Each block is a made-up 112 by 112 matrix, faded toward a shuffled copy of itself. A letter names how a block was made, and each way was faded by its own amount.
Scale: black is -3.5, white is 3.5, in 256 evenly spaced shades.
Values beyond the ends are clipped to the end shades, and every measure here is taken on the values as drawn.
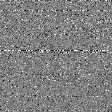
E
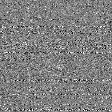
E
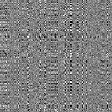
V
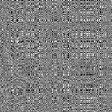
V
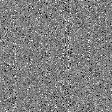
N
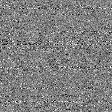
E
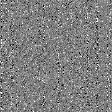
N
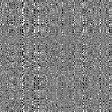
V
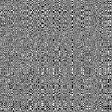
V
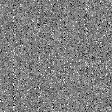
N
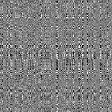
V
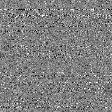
E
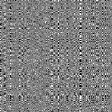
V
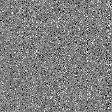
N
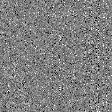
N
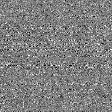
E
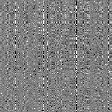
V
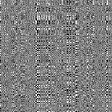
V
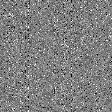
N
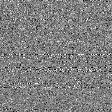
E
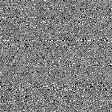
E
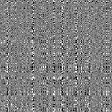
V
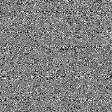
E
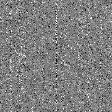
N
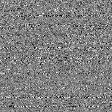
E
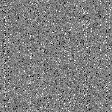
N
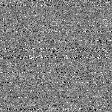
E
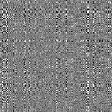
V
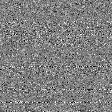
E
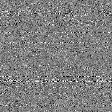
E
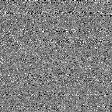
E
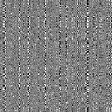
V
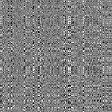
V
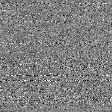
E
